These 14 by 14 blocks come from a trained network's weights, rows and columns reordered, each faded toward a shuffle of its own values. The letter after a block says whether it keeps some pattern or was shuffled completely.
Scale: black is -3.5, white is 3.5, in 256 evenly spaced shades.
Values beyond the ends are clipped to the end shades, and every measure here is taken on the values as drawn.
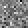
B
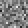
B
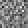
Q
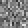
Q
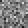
B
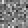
B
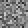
B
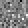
B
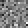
B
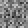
B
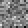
B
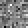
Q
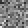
B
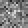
B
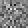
Q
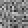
Q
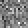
B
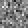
B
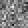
Q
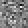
Q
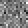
Q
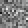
B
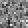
B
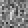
Q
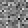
Q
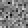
B
